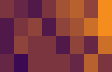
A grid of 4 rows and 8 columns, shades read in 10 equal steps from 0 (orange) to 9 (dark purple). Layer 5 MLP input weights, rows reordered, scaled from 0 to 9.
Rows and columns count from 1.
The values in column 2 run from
5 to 9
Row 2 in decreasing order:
8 8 6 5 5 4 2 0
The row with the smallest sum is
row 2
